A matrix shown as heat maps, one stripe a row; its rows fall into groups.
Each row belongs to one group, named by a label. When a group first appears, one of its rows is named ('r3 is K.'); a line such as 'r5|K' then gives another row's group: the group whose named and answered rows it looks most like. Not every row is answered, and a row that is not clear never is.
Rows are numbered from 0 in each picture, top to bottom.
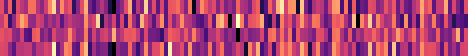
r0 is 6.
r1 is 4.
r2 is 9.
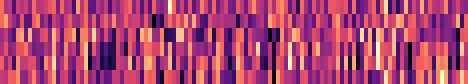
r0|6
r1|9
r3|4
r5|6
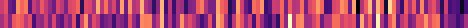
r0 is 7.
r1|4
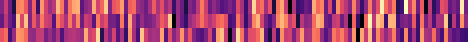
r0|7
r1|7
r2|4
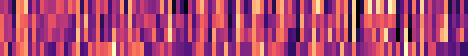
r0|7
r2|6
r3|7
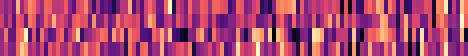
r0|6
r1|6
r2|7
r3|4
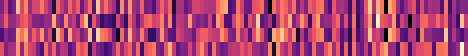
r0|7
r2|7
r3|6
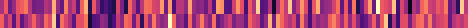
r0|4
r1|6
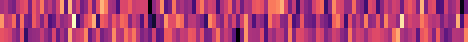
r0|7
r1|9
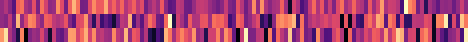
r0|7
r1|6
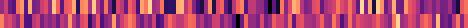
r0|4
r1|9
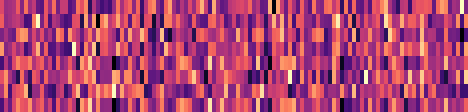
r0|6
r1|9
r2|7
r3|9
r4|4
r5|9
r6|7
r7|4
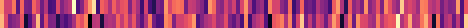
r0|9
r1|9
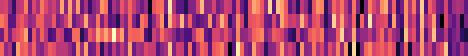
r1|4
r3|6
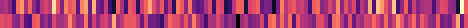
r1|9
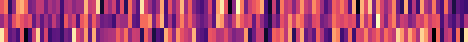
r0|4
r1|4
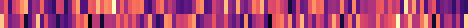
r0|7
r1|9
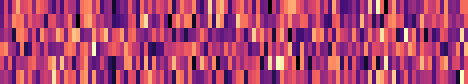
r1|4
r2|7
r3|9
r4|6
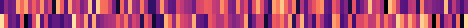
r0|7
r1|9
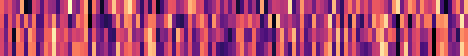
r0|9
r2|6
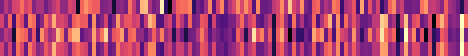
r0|4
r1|6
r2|7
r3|6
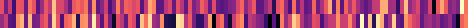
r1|4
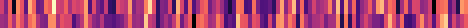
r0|6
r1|6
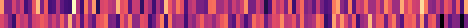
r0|9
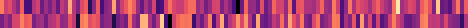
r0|9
